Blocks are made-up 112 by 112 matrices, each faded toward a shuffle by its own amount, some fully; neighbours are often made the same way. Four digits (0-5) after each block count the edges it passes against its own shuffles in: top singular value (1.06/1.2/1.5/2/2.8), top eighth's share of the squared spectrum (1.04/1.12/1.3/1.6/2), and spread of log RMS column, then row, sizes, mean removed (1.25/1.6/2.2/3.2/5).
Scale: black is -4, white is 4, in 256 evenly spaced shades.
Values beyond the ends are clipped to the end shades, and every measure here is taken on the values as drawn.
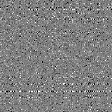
4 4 2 3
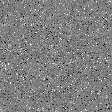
3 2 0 1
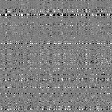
5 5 2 4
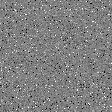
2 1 0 0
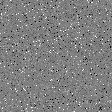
0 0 0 0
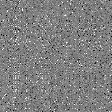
4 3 2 1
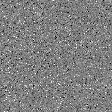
3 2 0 1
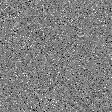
0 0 0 0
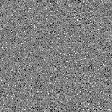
4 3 1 1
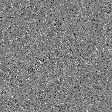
2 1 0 0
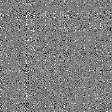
2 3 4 3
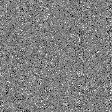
1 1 2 0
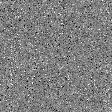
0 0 1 0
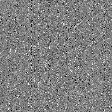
1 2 3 0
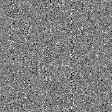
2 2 3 0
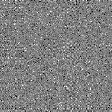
4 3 2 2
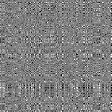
5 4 3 3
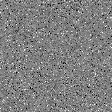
3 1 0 0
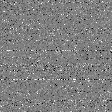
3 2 0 3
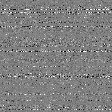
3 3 0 4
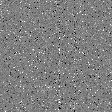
2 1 1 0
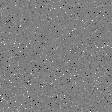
0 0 0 0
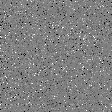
3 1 0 0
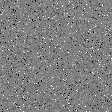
0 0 0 0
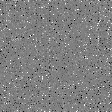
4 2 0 0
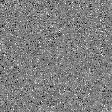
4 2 1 1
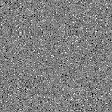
4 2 1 1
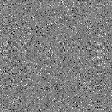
4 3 1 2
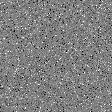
2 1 0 0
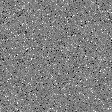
0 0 0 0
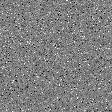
0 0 0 0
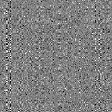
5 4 3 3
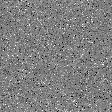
1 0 0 0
